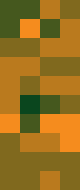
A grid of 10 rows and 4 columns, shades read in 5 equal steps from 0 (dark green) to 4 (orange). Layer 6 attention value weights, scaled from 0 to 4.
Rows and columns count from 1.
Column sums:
23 20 25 27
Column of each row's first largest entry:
3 2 3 1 1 1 1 4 1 3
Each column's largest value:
4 4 4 4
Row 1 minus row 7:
-3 0 -1 -2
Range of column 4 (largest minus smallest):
2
